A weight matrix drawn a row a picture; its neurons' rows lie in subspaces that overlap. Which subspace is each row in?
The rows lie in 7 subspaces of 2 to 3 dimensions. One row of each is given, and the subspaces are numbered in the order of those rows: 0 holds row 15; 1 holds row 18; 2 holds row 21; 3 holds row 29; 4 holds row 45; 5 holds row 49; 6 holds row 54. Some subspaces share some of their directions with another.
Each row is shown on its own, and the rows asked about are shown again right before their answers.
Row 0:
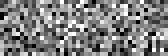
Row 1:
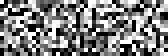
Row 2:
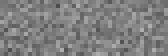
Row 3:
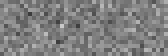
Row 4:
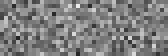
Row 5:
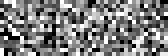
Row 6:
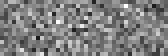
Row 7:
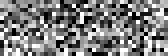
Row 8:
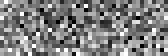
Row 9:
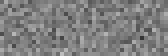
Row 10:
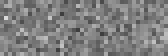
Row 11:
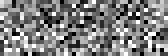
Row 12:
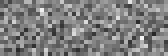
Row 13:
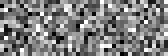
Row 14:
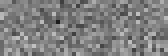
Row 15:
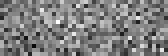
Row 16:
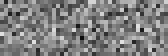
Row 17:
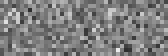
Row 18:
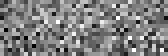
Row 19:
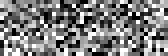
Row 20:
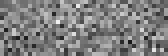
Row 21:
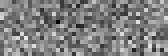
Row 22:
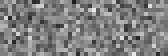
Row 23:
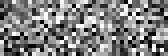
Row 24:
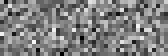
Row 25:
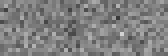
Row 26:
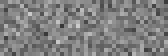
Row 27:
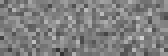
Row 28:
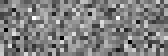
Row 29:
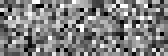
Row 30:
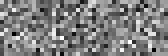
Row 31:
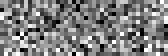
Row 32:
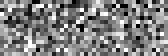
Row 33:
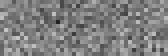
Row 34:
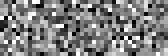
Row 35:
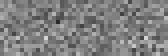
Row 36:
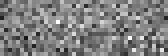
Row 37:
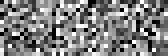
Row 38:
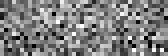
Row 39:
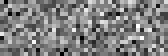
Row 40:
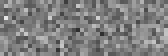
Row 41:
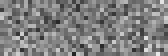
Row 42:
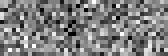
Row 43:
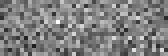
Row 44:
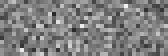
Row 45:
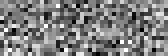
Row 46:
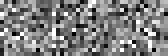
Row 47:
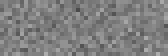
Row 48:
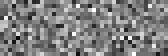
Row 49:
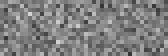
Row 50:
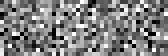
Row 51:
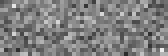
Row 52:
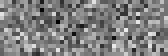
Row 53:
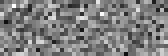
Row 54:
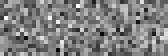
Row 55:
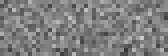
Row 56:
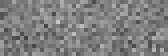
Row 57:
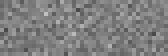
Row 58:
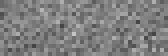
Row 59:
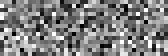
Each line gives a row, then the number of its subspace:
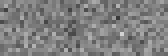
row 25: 6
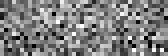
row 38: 6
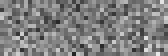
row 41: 2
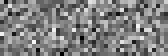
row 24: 1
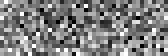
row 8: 0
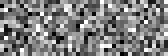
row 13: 5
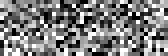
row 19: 4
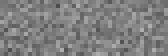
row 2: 4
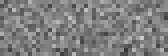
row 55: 1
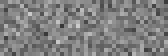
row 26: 5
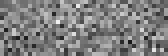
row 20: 4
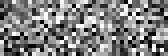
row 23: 6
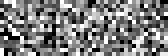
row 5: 0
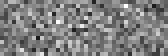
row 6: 5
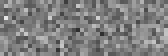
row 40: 6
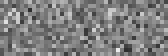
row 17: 1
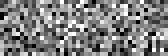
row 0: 6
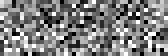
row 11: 3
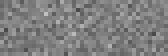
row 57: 2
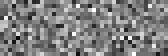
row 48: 3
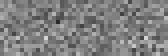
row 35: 6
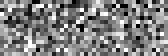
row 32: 3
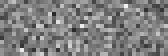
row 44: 5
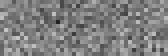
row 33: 2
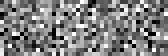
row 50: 1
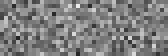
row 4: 3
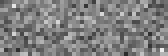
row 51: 3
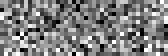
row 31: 2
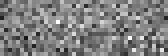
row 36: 1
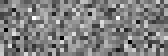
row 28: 1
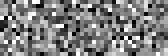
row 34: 3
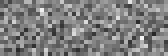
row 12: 5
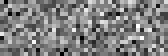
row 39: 1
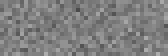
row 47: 2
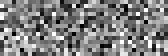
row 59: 5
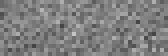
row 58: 5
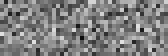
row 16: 1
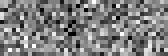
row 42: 6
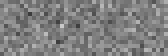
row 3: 5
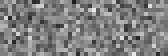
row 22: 3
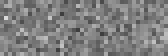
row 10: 6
